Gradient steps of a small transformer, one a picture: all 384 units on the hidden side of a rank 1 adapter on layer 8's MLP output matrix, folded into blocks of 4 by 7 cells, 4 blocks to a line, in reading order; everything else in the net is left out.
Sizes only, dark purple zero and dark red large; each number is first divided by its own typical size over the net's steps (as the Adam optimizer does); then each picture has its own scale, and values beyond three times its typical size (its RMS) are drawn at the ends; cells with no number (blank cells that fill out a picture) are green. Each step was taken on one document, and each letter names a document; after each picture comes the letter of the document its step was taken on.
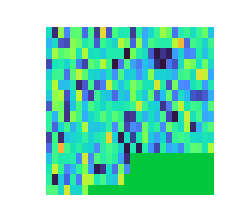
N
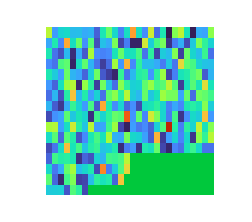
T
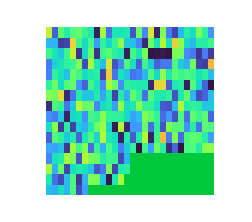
N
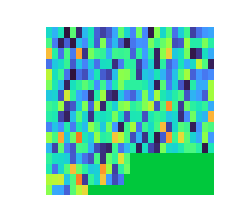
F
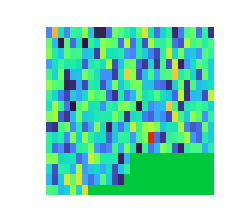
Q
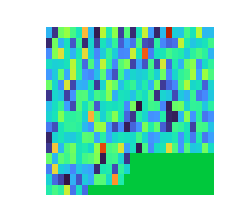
Q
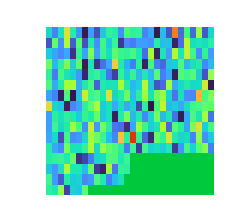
T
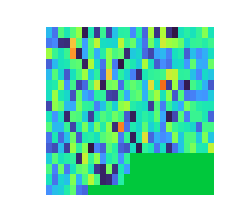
F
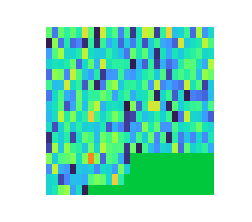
Q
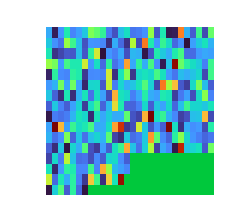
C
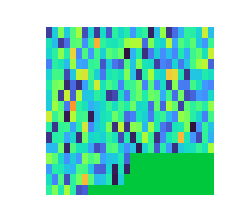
F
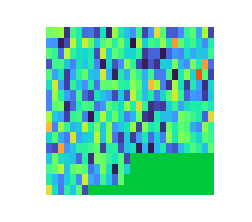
N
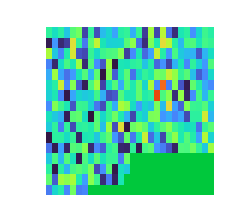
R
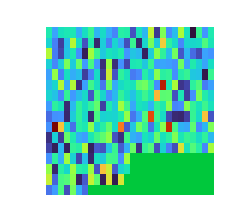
C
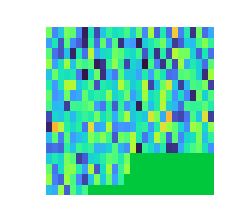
T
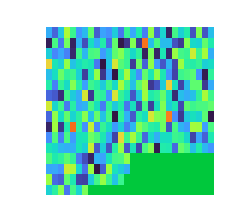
T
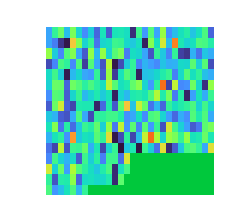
R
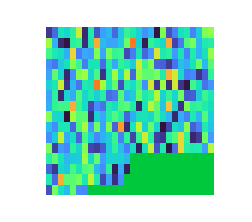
F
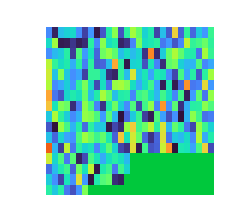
T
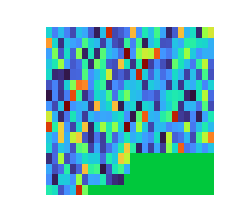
F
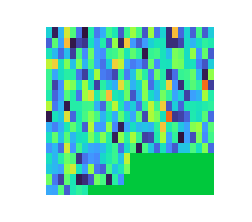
T
